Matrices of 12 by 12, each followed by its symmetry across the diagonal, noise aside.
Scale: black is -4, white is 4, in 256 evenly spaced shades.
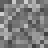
symmetric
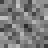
symmetric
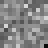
symmetric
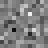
antisymmetric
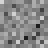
symmetric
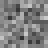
neither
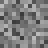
symmetric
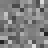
antisymmetric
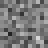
neither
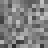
neither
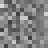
neither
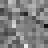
antisymmetric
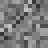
symmetric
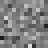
neither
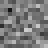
neither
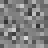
antisymmetric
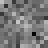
symmetric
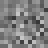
antisymmetric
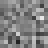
antisymmetric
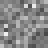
symmetric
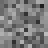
neither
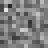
antisymmetric
